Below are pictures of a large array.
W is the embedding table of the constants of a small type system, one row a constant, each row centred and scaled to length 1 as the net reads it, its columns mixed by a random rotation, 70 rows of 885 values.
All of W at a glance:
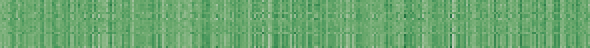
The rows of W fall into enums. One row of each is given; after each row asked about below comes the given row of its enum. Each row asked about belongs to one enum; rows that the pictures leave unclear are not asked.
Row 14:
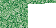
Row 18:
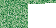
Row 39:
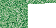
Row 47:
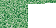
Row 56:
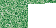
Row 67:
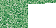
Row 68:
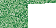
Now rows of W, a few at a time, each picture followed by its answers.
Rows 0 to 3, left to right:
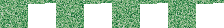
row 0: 56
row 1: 68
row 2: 47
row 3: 18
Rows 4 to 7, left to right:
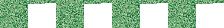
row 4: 68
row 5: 67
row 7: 68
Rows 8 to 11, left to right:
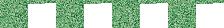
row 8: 68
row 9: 68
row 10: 39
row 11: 67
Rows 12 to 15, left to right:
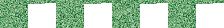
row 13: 47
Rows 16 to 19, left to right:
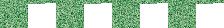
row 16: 47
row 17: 56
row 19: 18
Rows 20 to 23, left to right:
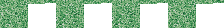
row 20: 56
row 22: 67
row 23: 56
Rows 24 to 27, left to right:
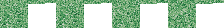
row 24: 67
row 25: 67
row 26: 56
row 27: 14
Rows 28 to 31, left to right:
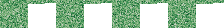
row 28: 14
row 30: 18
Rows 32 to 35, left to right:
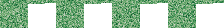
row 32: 14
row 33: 18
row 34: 47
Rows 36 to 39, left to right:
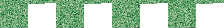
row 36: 18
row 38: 68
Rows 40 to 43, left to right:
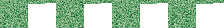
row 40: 47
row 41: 68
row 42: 47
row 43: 67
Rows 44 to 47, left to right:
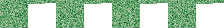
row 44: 68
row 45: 47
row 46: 39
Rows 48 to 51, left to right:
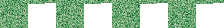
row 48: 18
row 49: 18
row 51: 67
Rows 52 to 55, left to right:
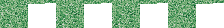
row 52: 56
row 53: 67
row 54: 67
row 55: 68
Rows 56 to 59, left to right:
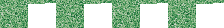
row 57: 68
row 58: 56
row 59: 67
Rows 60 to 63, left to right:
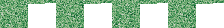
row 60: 56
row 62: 67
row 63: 68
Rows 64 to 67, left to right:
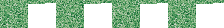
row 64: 67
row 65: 68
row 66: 56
